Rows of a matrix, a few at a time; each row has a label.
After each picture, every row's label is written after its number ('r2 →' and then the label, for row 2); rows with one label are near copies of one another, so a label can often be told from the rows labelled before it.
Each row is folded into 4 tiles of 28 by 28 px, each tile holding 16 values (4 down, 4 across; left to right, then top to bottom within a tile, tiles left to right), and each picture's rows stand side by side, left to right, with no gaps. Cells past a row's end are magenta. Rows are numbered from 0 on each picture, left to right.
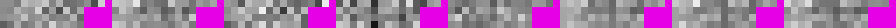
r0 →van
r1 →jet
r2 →van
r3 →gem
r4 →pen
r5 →jet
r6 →jet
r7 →jet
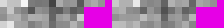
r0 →jet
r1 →jet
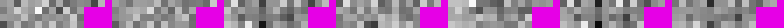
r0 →van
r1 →van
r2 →gem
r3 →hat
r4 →jet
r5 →gem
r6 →gem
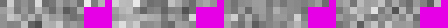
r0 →hat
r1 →jet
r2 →pen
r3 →van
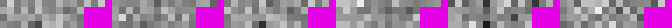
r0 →hat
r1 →pen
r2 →hat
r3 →jet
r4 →gem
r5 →van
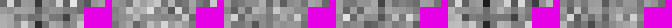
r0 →gem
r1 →van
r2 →pen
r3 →pen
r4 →gem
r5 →pen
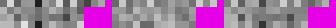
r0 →gem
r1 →hat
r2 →gem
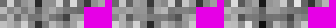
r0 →gem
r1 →gem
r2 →gem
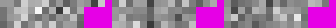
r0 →van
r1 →gem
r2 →pen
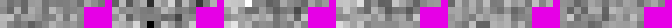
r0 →pen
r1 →gem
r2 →jet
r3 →jet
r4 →hat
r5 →pen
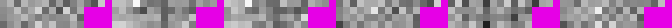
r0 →van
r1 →jet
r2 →jet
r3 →van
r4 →gem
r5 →van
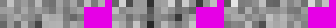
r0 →hat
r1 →gem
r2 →hat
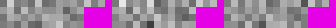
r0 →hat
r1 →hat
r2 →hat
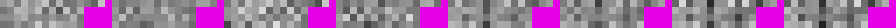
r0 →van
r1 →pen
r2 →van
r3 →pen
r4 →gem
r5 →gem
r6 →gem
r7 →gem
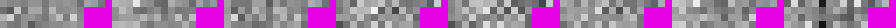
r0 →pen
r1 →jet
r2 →pen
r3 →van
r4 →van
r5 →van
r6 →jet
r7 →gem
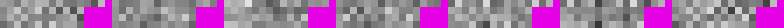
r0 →van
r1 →pen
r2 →jet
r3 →pen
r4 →hat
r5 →gem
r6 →van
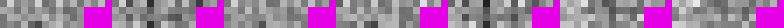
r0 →hat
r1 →gem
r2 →hat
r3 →hat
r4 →gem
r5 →jet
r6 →jet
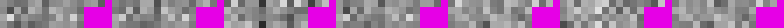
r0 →pen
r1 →pen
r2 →gem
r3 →pen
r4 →hat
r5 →van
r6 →hat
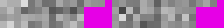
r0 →jet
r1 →pen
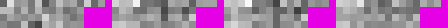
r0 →hat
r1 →jet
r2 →jet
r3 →jet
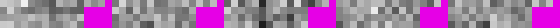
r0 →jet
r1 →hat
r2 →gem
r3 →van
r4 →hat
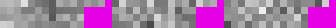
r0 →jet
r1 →hat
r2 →van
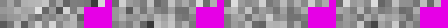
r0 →van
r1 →hat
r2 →hat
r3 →hat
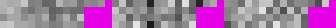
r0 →jet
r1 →gem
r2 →van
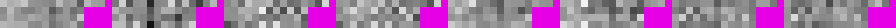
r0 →jet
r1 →gem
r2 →van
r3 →van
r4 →jet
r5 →jet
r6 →pen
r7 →pen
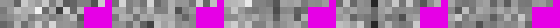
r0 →van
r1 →hat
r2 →jet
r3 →gem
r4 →pen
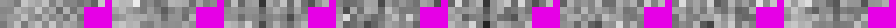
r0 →van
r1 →jet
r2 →gem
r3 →pen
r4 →gem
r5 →hat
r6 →hat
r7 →jet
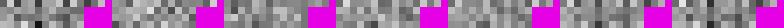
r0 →gem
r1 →van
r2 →pen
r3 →hat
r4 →hat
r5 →gem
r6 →gem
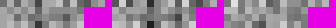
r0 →gem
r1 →gem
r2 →hat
